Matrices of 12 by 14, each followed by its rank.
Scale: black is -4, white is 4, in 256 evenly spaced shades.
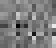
two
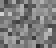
full rank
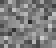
full rank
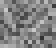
full rank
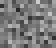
full rank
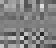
two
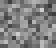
full rank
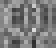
two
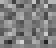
two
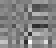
two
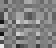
two
